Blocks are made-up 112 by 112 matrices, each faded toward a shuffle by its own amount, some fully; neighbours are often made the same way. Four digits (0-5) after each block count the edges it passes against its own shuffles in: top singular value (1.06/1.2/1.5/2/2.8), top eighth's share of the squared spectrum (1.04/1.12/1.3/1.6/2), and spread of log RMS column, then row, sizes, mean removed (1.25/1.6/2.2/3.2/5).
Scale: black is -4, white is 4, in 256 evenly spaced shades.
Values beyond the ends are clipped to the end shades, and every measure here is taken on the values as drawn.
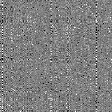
5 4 3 2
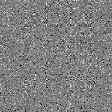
4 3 2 1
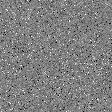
1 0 0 0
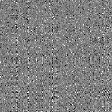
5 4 3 2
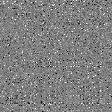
4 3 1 2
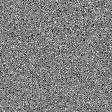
0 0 0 0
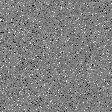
0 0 0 0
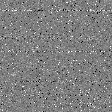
2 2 0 2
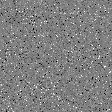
0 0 0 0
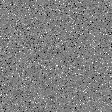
0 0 0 0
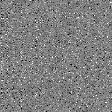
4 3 2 1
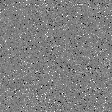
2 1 0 0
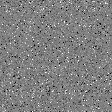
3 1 0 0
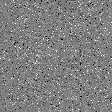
3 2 1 0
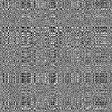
5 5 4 4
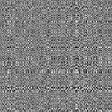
5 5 4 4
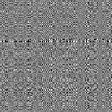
5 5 4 4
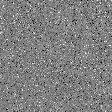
2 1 1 0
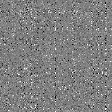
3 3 3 2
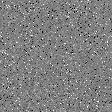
2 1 0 0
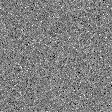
0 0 0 0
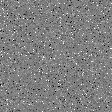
0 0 0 0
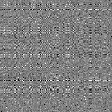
5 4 3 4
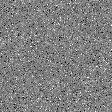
2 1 0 0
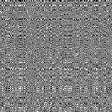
5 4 3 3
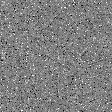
2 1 0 0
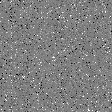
3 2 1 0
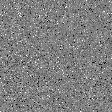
0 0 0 1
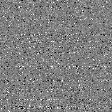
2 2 2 3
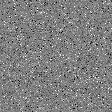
2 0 0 0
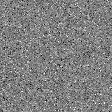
3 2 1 0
